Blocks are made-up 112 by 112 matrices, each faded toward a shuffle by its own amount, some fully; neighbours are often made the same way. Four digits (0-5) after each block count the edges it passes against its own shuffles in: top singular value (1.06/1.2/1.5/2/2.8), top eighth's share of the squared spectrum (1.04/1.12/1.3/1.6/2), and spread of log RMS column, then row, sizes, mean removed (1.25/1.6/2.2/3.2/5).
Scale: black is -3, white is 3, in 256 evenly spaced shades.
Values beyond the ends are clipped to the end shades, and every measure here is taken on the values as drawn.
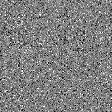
3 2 1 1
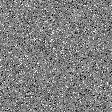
1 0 0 0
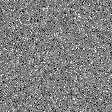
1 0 0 0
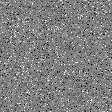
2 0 0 0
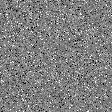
0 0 0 1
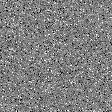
0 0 0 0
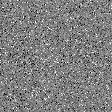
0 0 0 0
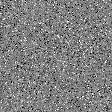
0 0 0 0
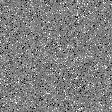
0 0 0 0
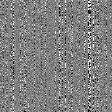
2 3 5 0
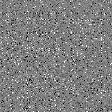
4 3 2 2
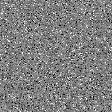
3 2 1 1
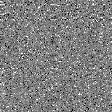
3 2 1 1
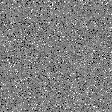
3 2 0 1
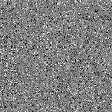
3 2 1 1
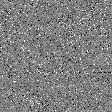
2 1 0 1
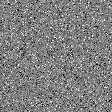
2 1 0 0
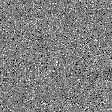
2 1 0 0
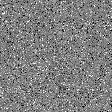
3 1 0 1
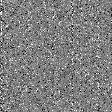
2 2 2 0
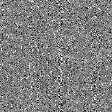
3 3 3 0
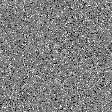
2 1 1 0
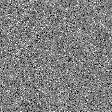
0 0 1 0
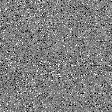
1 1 1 2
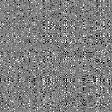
5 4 3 3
